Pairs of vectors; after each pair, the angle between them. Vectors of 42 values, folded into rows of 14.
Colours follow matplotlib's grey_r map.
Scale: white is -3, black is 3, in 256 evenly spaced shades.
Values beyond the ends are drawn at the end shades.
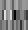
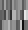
partly opposed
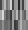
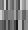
partly aligned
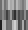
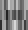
nearly parallel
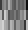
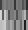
nearly parallel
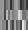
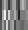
partly opposed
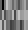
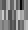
partly aligned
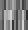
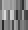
partly aligned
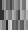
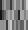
nearly parallel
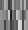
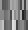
orthogonal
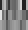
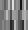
partly opposed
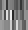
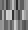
partly aligned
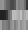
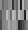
orthogonal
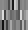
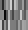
partly aligned
